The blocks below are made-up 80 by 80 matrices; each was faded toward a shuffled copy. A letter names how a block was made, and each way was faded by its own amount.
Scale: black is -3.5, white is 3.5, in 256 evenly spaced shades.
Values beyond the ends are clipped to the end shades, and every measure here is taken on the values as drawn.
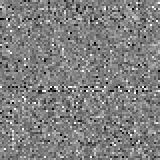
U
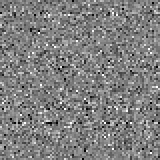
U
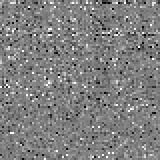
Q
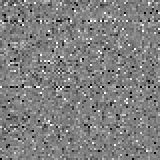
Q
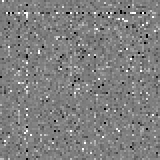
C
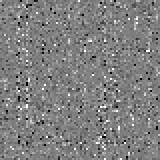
C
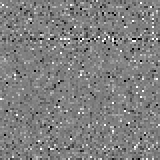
Q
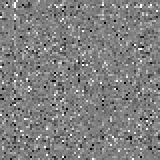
C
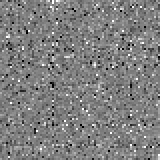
C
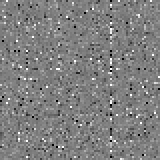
C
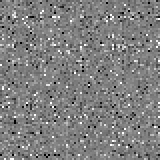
C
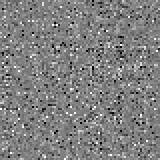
C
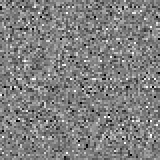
U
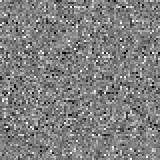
U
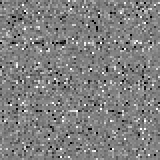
Q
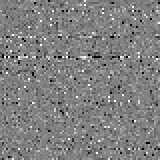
Q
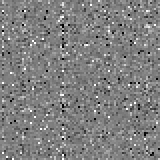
C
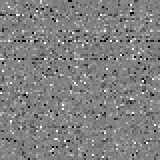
Q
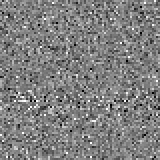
U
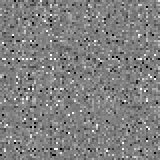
C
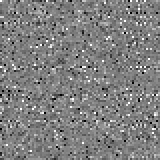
Q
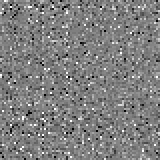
C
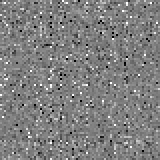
C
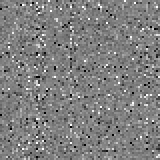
C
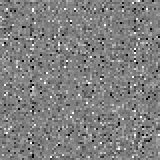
C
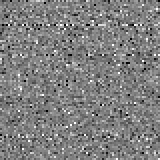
U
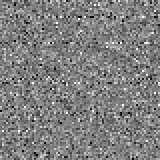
U
